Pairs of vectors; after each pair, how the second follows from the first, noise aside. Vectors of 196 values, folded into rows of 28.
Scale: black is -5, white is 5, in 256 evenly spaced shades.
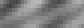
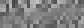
sign-scrambled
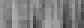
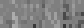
partly zeroed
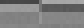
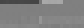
partly zeroed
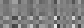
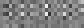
wrapped around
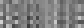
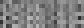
negated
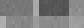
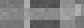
wrapped around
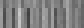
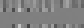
partly zeroed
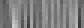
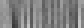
negated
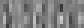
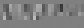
partly zeroed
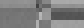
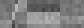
wrapped around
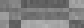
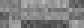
negated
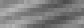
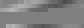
partly zeroed
